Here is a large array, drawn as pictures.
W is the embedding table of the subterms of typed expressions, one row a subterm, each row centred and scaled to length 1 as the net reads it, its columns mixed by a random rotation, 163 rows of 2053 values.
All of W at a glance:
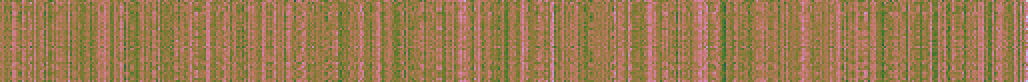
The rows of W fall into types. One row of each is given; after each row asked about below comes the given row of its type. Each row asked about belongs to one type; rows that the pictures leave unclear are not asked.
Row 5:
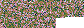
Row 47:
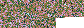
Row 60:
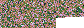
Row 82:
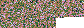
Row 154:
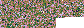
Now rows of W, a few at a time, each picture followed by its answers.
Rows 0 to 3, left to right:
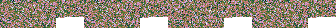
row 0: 82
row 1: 82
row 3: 82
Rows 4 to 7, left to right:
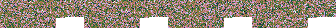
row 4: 5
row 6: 82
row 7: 154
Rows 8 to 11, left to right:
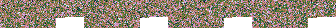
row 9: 60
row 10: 82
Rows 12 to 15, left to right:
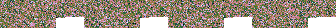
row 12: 60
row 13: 154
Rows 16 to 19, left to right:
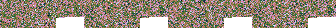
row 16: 60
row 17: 60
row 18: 82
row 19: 60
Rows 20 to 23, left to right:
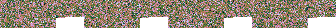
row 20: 60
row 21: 60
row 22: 47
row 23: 5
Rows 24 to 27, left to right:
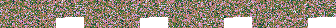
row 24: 154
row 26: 60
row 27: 154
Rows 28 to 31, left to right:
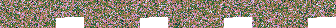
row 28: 5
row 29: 154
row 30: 154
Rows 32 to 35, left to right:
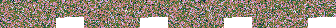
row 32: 82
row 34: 82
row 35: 154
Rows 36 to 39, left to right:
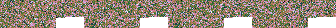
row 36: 60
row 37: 154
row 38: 154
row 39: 82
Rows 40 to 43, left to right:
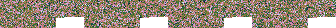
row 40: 82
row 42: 82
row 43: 5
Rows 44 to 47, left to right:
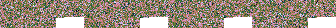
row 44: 154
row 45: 60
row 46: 60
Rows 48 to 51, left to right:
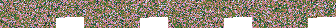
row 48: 5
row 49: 154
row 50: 5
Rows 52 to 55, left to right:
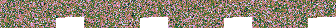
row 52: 60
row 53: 60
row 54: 154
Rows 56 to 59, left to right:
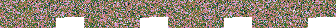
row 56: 82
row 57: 60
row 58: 82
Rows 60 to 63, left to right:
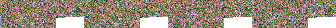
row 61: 60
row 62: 5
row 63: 154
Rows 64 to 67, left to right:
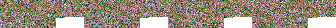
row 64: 47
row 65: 154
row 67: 5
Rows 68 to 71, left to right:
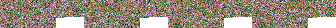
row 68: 154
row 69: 47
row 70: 154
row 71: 5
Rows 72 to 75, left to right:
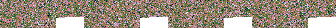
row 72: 60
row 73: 60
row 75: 60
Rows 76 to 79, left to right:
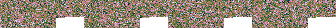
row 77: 60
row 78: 5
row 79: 82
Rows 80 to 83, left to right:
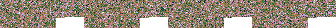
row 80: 5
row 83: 154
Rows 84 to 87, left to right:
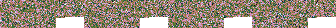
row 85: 5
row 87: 47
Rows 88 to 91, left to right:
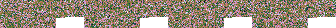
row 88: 5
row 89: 154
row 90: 82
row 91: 5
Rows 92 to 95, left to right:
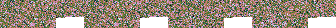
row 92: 60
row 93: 60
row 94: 154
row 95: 47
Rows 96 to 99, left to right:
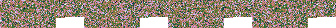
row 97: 82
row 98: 5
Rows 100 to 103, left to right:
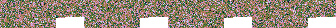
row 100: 60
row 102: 47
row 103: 82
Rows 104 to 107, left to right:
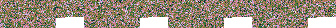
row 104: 5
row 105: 82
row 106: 82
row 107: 154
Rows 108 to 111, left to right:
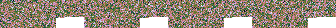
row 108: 82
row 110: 154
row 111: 5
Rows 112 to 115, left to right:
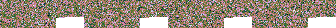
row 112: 60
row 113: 5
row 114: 60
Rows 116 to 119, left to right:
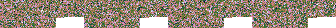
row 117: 5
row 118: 82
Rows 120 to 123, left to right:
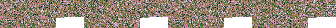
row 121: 60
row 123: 154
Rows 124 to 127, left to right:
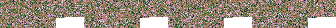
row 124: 154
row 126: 154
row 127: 47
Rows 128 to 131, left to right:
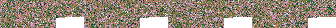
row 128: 60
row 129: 154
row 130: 5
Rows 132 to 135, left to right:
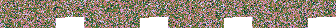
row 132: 5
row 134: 60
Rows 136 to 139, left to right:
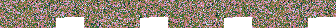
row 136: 82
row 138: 60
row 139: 82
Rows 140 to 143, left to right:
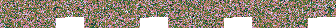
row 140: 5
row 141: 154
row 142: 154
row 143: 5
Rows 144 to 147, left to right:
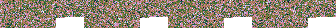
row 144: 154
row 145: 60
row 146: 154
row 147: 82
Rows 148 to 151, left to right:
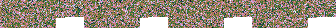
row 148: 5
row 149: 82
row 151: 154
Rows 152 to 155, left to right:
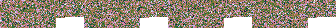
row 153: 5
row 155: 154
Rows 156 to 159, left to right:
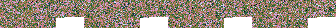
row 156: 82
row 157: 60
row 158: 60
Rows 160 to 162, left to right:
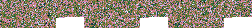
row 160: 60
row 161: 154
